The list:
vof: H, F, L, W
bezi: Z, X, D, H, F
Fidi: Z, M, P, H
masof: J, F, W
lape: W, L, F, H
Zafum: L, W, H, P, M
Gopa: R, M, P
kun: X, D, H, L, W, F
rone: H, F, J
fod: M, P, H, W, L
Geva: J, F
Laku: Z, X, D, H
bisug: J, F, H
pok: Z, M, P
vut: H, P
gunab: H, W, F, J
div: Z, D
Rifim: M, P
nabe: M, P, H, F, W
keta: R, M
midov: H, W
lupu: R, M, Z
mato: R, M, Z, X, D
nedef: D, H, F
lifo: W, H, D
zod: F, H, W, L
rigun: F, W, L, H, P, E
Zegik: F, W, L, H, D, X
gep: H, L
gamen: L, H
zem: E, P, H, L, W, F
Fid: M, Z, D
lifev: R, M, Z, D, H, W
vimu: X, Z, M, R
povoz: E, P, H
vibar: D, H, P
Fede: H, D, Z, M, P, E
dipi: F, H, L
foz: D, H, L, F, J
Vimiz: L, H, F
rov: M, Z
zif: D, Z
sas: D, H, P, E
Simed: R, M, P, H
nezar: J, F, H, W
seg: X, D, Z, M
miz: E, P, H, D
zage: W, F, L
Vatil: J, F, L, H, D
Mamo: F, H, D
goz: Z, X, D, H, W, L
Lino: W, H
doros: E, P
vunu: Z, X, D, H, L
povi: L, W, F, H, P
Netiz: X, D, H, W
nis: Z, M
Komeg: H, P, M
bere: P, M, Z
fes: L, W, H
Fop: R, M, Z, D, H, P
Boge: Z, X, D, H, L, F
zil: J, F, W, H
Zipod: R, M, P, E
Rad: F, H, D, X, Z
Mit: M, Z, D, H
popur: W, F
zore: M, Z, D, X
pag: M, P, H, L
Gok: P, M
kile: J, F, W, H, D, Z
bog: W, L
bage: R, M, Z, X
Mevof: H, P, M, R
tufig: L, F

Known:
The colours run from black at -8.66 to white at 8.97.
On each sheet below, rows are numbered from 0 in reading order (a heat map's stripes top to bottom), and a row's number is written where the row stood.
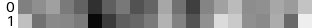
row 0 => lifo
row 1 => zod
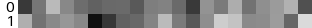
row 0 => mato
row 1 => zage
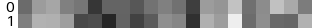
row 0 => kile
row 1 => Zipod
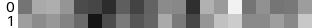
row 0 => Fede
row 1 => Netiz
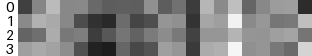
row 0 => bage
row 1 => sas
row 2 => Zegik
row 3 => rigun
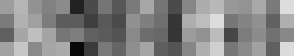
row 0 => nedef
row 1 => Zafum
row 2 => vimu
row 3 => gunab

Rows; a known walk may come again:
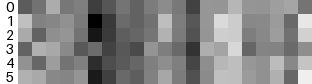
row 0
Zegik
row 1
vof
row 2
bog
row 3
Gok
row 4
vunu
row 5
Vimiz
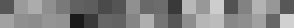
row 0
rov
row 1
tufig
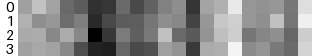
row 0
povoz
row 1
gamen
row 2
masof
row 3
rigun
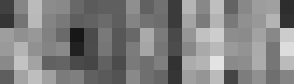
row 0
bage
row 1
zore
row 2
Netiz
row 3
nedef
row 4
Fidi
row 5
vimu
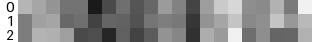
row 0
Lino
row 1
Mit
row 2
Zipod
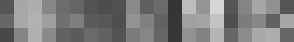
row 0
bere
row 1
keta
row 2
Fid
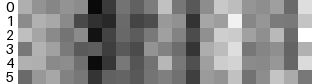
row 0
kun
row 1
sas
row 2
lape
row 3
Zafum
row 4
nabe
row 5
kile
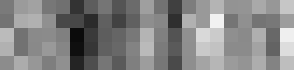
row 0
Mamo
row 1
Fede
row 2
zod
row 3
zage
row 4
bezi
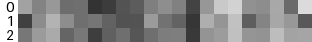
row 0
pag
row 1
seg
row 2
Laku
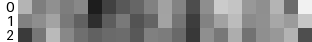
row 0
dipi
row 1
lifo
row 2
mato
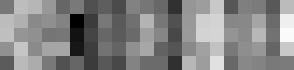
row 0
Mevof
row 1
nezar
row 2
fes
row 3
Geva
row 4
pok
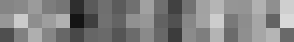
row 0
Vatil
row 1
rone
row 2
div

